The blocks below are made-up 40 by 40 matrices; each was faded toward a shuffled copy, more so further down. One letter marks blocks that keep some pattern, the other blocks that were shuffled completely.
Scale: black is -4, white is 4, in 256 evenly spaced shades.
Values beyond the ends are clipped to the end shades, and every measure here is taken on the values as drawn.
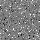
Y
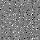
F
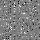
F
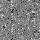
F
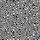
F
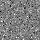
Y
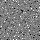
Y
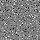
Y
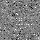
F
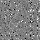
F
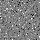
Y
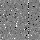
F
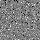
Y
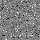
Y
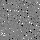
Y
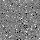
F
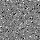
Y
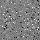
F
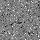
Y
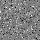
Y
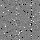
F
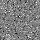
Y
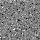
Y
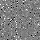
F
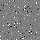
Y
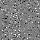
F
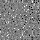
F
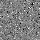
Y
